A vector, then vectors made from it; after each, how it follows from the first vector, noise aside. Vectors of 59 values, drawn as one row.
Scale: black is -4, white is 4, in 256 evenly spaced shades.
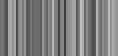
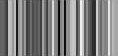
scaled up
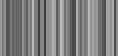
wrapped around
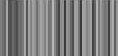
sign-scrambled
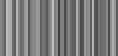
sign-scrambled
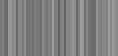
shrunk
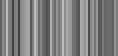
wrapped around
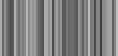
wrapped around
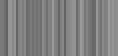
shrunk
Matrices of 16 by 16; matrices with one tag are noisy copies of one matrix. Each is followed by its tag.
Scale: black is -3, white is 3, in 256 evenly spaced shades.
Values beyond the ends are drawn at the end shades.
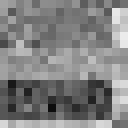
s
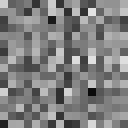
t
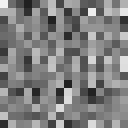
t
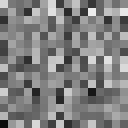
t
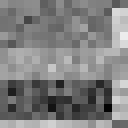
s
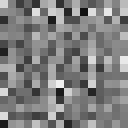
t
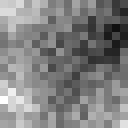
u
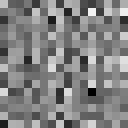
t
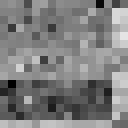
s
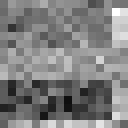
s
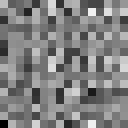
t
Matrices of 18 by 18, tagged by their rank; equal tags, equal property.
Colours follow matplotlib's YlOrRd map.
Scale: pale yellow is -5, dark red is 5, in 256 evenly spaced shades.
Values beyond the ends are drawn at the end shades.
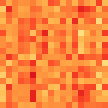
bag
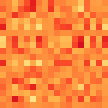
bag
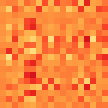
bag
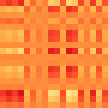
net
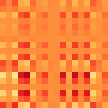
net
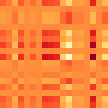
net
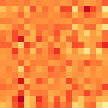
bag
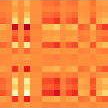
net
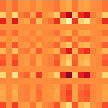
net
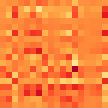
bag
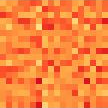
bag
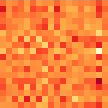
bag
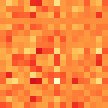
bag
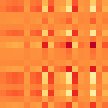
net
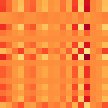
net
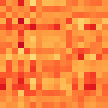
bag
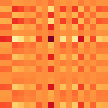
net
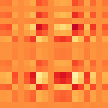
net
